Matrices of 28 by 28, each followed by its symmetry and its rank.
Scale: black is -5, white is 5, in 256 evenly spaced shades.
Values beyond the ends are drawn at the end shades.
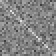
symmetric, full rank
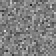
antisymmetric, full rank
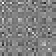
symmetric, rank three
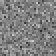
neither, full rank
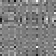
neither, rank three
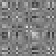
symmetric, rank three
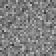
symmetric, full rank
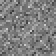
symmetric, full rank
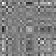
symmetric, rank three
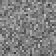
neither, full rank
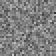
antisymmetric, full rank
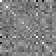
symmetric, rank five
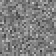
neither, full rank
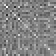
symmetric, rank five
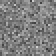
neither, full rank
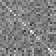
symmetric, rank five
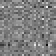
neither, rank three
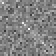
symmetric, full rank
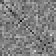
symmetric, full rank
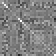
symmetric, rank five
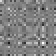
symmetric, rank three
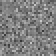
antisymmetric, full rank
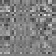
neither, rank three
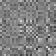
symmetric, rank three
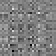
neither, rank three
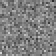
antisymmetric, full rank
